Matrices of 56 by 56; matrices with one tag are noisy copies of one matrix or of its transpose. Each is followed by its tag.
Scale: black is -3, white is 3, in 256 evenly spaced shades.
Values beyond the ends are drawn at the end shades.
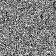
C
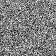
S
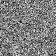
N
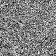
N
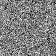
S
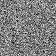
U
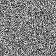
U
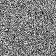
U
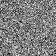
N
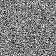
U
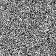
S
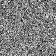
N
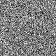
U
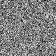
N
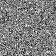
C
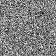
U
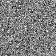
C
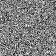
C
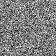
S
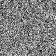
N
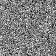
S
